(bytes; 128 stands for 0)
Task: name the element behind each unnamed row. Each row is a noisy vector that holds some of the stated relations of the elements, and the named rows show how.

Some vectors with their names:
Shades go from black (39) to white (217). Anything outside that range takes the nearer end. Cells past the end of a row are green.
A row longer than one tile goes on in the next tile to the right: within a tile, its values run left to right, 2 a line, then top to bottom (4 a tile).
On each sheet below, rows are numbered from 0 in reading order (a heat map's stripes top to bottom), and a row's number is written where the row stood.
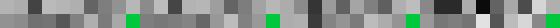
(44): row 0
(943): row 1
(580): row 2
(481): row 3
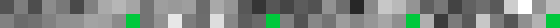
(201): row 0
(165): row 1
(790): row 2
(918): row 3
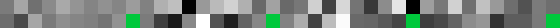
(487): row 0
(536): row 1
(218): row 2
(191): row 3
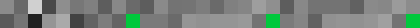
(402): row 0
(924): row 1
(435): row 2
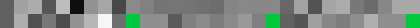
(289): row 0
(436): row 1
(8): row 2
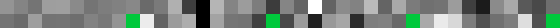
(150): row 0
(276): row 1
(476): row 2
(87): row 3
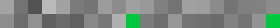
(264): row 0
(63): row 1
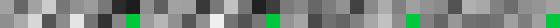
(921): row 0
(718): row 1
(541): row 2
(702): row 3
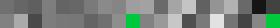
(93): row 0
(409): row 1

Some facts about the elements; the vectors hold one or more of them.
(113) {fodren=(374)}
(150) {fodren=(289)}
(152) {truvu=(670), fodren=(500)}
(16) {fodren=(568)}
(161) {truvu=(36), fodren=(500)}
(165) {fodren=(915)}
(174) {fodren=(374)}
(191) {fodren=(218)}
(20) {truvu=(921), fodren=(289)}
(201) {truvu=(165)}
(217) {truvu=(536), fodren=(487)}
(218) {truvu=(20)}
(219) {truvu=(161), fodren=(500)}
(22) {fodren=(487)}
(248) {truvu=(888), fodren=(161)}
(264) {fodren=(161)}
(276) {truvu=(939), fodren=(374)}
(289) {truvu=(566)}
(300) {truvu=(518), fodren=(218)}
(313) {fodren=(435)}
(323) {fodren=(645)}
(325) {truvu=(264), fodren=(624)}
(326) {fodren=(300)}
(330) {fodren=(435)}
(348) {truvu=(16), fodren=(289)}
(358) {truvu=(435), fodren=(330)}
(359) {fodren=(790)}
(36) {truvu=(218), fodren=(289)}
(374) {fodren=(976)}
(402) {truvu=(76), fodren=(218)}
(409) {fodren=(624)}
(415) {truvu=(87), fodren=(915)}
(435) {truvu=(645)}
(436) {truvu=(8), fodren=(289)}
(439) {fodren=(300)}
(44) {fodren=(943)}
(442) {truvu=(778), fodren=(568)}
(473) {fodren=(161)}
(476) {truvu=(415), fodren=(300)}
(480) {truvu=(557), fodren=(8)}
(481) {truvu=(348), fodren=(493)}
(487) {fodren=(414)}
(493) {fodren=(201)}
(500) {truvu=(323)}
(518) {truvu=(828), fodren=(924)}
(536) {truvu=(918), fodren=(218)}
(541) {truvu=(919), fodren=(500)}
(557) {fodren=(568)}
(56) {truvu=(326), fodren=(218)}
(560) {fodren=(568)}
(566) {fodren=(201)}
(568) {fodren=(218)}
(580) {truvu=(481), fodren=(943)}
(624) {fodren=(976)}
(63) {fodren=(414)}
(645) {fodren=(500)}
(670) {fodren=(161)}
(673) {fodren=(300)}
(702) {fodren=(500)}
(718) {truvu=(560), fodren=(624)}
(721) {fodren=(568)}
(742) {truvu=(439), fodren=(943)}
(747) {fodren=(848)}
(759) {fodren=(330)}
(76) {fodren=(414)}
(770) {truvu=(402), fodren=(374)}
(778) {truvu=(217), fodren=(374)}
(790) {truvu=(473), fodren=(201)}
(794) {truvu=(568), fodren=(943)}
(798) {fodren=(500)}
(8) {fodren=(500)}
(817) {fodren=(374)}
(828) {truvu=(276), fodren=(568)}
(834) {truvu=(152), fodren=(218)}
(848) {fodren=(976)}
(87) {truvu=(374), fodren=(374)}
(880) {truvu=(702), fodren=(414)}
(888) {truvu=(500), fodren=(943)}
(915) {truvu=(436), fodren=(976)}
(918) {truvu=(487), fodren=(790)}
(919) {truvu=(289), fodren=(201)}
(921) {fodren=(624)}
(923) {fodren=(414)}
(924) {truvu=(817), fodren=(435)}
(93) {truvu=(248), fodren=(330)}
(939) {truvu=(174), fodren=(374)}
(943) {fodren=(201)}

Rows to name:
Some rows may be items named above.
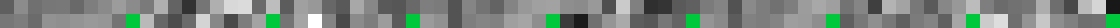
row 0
(924)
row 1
(217)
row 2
(374)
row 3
(152)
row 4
(568)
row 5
(480)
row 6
(323)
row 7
(36)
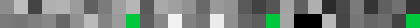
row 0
(943)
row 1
(848)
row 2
(828)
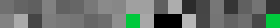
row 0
(93)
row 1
(828)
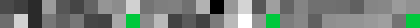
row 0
(248)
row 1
(919)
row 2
(435)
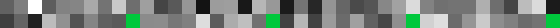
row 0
(300)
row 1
(348)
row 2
(500)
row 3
(36)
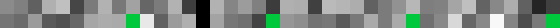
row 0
(566)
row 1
(276)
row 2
(44)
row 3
(624)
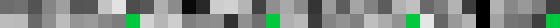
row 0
(161)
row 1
(778)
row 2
(580)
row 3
(276)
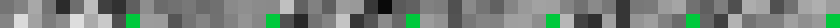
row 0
(415)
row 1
(358)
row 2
(16)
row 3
(152)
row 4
(518)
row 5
(493)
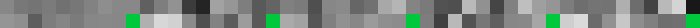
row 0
(880)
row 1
(770)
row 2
(219)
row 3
(359)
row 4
(36)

